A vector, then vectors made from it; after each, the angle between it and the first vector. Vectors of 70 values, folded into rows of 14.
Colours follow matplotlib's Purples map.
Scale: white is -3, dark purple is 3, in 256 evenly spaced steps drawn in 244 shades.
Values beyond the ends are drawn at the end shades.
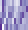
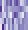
nearly opposite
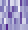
partly aligned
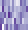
nearly parallel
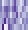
partly opposed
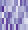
partly aligned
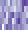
partly aligned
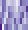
nearly parallel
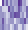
orthogonal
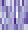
orthogonal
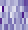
partly aligned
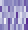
orthogonal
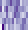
nearly opposite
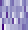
partly opposed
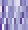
nearly parallel
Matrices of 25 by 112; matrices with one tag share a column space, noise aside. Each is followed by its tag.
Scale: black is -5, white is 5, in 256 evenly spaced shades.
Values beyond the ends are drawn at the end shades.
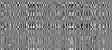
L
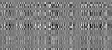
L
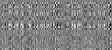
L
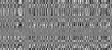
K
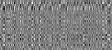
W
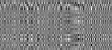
W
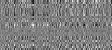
K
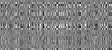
L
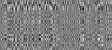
W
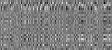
W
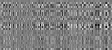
L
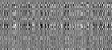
L
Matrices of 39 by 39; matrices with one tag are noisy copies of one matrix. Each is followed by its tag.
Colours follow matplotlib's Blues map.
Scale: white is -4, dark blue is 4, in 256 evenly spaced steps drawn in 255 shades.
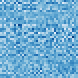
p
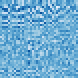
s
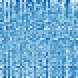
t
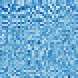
s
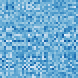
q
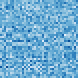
q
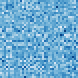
q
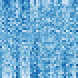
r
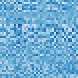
p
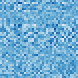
p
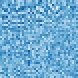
s
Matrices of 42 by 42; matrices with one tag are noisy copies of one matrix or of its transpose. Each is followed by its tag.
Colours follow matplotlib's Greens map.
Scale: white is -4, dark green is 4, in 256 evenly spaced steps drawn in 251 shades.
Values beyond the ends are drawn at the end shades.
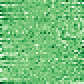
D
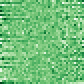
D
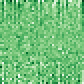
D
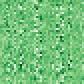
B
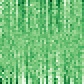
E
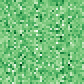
B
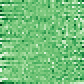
D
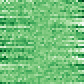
E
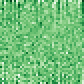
D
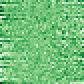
D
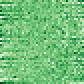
D
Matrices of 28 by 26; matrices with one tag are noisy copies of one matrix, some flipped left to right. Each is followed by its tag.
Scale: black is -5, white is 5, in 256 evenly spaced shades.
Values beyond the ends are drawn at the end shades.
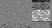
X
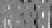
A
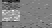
X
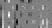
A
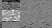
X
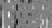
A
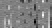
A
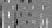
A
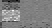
X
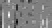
A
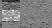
X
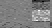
X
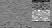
X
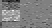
X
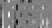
A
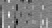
A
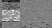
X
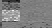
X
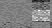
X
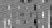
A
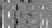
A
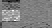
X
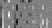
A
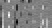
A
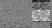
X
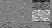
X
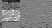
X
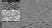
X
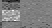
X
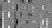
A
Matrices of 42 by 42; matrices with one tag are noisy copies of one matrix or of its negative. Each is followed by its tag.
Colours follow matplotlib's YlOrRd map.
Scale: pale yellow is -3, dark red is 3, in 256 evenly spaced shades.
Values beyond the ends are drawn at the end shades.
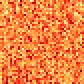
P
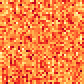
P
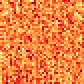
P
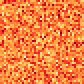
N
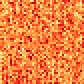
P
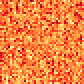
P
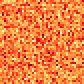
N
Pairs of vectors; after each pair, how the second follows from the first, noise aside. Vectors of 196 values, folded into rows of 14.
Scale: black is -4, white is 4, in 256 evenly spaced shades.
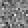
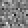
negated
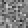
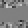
partly zeroed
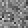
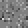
partly zeroed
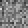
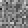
negated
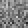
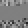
partly zeroed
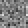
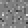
partly zeroed
